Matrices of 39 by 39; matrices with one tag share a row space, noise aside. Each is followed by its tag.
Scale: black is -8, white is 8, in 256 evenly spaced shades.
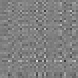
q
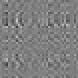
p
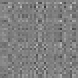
q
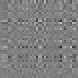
q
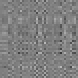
q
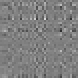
q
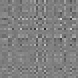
q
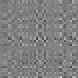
q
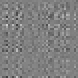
p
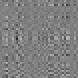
p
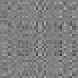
q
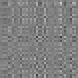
q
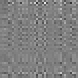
q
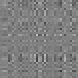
q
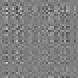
p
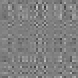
q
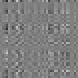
p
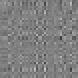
q
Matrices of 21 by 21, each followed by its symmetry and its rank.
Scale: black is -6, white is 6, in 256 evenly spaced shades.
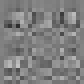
neither, rank two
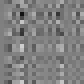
neither, rank two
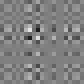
symmetric, rank one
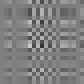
neither, rank one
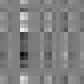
neither, rank one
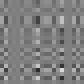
neither, rank one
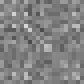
symmetric, rank three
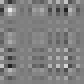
symmetric, rank one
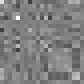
symmetric, rank three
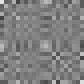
symmetric, rank three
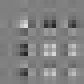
symmetric, rank one
